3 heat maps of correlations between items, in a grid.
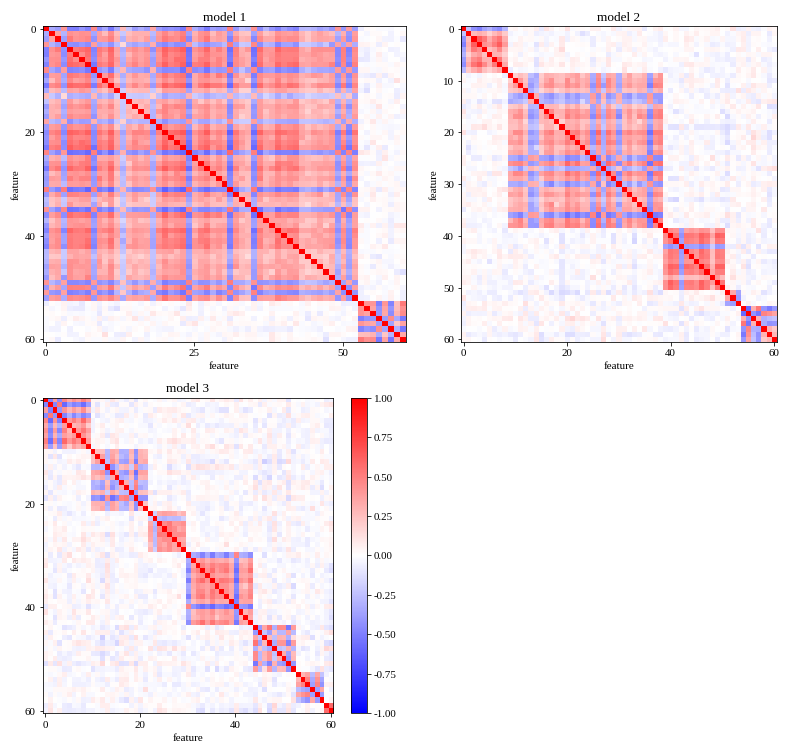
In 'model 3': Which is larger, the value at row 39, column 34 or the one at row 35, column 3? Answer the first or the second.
the first
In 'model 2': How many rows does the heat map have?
61
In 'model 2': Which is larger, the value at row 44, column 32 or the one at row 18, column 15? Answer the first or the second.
the second
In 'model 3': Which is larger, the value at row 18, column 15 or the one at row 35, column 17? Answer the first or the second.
the first
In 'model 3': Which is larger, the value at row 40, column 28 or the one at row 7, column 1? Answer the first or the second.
the first
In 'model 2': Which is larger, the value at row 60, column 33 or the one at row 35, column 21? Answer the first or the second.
the second
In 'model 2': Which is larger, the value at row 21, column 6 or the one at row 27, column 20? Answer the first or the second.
the first
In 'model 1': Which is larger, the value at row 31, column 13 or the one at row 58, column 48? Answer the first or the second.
the first
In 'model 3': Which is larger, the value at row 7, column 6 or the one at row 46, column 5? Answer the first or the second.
the first
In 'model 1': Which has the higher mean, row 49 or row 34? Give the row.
34
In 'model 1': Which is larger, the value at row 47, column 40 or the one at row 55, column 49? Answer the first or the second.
the first
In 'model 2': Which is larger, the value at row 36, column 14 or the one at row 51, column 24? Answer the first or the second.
the first
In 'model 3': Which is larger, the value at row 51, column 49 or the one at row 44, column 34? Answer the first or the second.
the second
